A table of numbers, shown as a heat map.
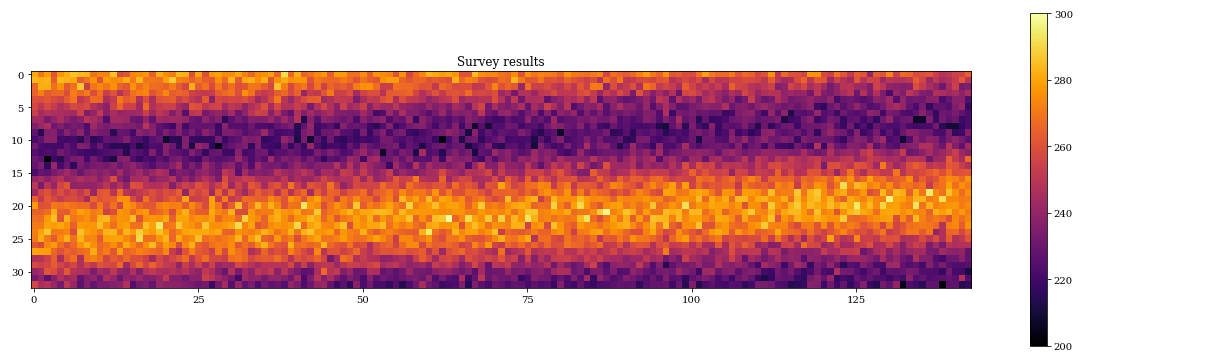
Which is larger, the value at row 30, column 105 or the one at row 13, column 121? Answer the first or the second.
the second
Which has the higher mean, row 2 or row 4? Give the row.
2
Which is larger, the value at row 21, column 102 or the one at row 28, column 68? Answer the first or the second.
the first
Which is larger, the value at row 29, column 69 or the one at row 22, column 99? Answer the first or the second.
the second
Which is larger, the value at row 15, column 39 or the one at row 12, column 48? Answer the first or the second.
the first
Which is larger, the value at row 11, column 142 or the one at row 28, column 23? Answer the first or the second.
the second
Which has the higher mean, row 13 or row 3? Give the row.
3
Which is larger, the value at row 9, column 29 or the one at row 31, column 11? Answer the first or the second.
the second
